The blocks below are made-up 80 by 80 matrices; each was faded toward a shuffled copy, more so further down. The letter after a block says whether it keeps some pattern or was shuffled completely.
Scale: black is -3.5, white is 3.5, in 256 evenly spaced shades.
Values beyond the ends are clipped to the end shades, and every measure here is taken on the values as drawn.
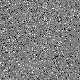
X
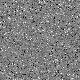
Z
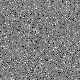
Z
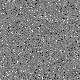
Z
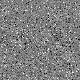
X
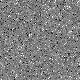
Z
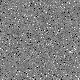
Z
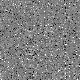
X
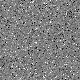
Z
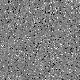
X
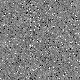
X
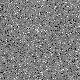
Z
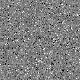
X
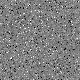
Z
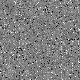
X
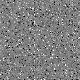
X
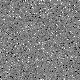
Z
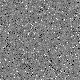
Z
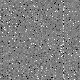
X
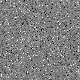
X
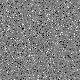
Z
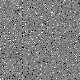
X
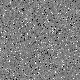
Z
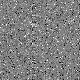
X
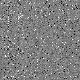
X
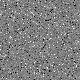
Z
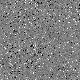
X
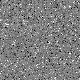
X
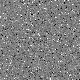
Z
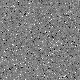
Z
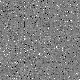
X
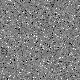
Z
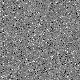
X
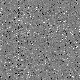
X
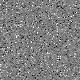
X
